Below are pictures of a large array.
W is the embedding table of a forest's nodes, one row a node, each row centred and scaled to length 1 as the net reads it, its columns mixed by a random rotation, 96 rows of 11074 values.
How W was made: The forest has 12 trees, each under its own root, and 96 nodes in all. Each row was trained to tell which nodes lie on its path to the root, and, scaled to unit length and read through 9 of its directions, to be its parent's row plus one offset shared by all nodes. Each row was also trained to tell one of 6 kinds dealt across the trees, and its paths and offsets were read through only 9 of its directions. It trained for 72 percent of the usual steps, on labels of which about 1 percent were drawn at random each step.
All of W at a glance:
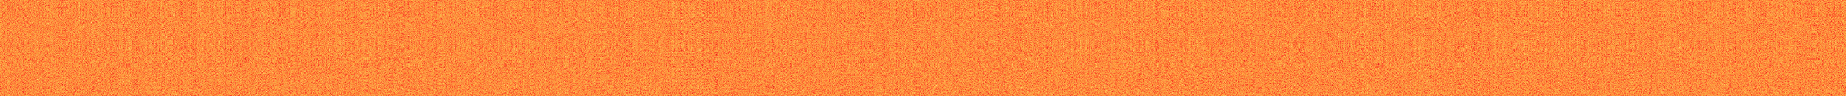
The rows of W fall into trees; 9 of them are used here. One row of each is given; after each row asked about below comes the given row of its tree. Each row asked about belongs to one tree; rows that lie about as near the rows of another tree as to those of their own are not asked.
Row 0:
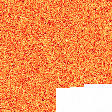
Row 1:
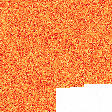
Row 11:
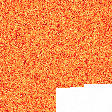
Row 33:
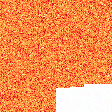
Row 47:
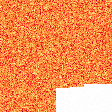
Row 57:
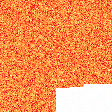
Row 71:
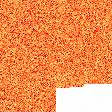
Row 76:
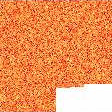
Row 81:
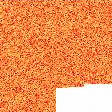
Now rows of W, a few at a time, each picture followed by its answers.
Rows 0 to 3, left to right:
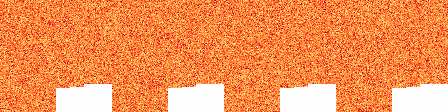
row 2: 57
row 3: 1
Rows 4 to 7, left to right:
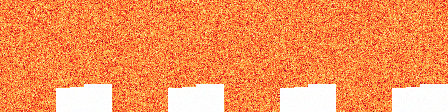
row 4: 47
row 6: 33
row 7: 76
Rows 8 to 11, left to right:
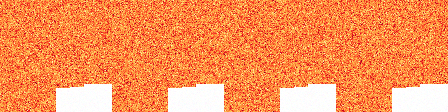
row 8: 47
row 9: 33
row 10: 71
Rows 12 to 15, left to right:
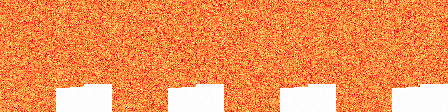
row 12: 57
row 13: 1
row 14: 11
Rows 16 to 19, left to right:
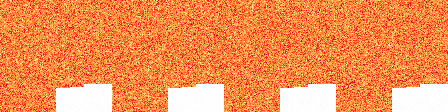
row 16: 11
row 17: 57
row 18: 0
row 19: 33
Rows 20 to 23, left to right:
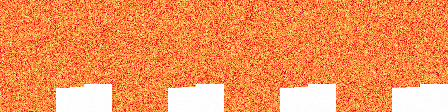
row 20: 57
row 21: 11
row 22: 81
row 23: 33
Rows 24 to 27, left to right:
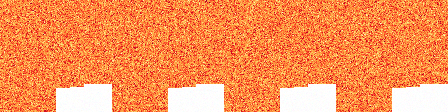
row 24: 0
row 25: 11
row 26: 0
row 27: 11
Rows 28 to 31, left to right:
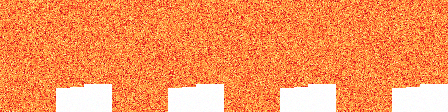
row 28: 0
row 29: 81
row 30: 0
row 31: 71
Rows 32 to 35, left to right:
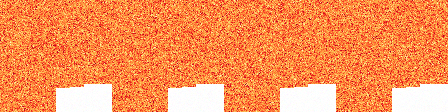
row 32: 57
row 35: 0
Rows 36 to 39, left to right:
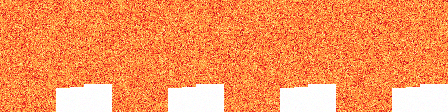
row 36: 11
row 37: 76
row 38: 1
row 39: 0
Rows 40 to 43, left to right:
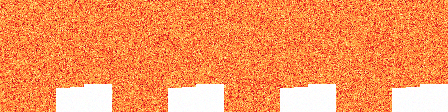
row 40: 33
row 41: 57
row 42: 33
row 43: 57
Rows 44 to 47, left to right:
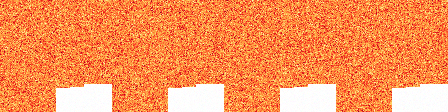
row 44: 71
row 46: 57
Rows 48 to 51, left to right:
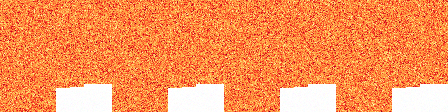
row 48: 47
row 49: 33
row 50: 33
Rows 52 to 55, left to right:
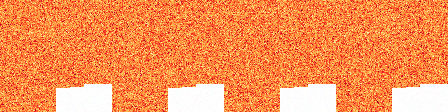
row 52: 81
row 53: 57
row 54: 71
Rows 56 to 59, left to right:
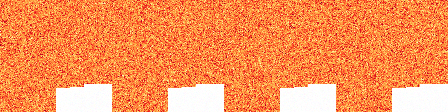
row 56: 0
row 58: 11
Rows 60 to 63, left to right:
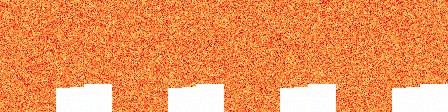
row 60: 0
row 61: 57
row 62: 47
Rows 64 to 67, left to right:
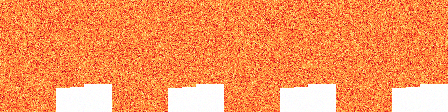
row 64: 0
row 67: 71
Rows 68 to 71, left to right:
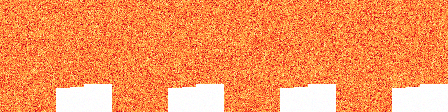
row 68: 11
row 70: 57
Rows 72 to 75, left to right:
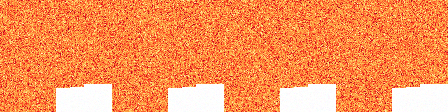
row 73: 11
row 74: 71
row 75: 33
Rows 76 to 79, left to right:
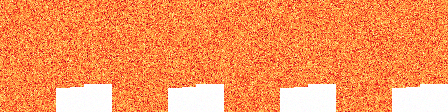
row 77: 11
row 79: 71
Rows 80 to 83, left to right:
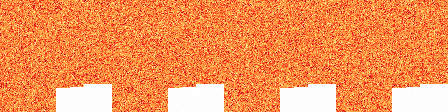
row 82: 71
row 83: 11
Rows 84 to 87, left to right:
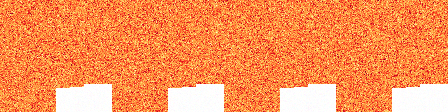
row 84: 71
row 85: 0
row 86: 81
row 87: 11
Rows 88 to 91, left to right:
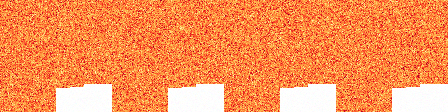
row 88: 57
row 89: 71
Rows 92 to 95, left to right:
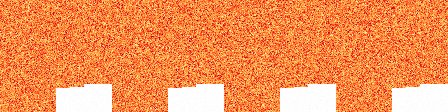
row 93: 0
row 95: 71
